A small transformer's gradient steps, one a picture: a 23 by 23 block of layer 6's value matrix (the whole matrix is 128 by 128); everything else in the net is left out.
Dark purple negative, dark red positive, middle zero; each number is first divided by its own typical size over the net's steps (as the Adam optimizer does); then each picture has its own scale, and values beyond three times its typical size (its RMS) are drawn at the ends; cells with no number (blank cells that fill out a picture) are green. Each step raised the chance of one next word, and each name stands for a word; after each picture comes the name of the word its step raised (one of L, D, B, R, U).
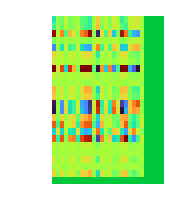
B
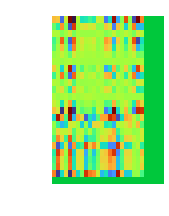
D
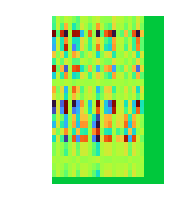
B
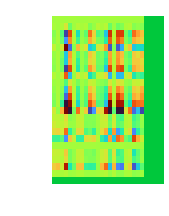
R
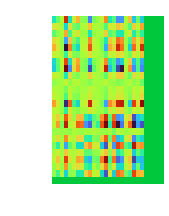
D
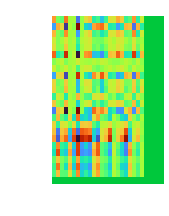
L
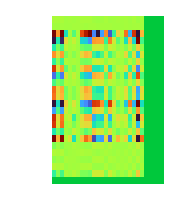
B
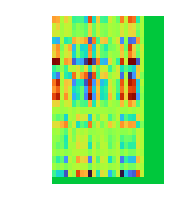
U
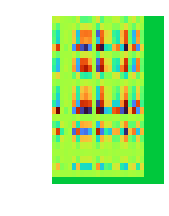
R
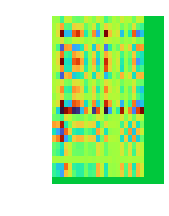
R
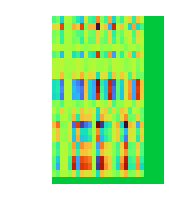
U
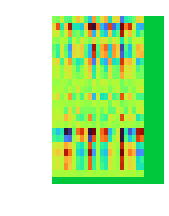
L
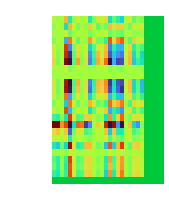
U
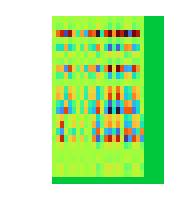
B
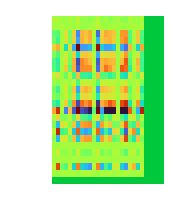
R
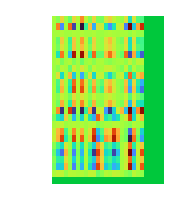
L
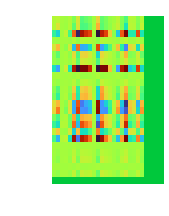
B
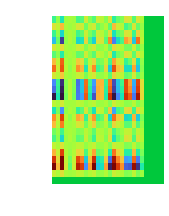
U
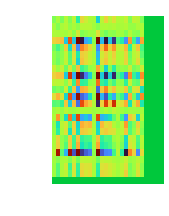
L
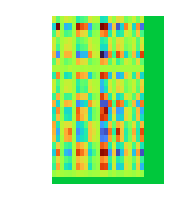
L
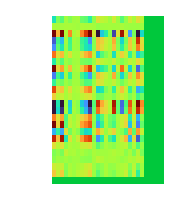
B
